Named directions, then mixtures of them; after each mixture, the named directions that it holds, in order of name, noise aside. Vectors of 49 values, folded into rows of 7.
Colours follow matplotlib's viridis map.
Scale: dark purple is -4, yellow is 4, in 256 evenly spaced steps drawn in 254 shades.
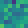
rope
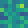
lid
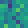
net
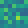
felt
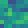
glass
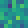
felt, net, rope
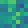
lid, net, rope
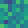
lid, net, rope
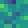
glass, net, rope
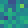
glass, lid, net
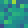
rope
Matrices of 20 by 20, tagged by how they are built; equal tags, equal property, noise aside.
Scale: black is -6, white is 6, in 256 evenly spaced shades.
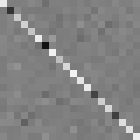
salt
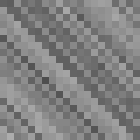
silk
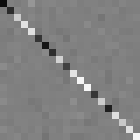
salt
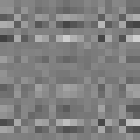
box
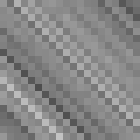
silk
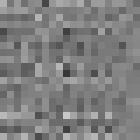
box
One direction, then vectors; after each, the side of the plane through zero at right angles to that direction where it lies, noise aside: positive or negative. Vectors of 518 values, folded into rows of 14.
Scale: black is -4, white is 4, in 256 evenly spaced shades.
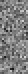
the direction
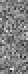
negative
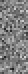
positive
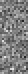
negative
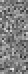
negative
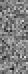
positive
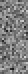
positive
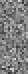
negative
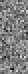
positive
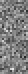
negative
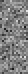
positive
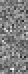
negative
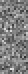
negative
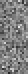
negative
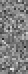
negative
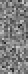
positive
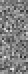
negative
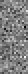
positive
